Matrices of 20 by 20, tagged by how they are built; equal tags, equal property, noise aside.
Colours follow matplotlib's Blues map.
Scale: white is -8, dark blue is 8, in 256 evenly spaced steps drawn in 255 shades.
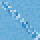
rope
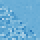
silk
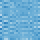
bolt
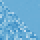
silk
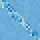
rope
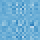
bolt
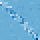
rope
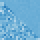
silk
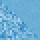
silk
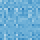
bolt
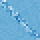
rope
